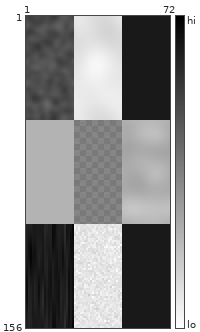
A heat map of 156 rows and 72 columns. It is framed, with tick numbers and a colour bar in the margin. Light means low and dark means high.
The table splits into 3 rows of 3 panels. Panel 1,1: high, blotchy, faint in contrast. Panel 1,2: very low, smooth, faint in contrast. Panel 1,3: very high, flat. Panel 2,1: low, flat. Panel 2,2: middling, checkered, faint in contrast. Panel 2,3: low, smooth, faint in contrast. Panel 3,1: very high, streaked downward, faint in contrast. Panel 3,2: very low, fine-grained, faint in contrast. Panel 3,3: very high, flat.
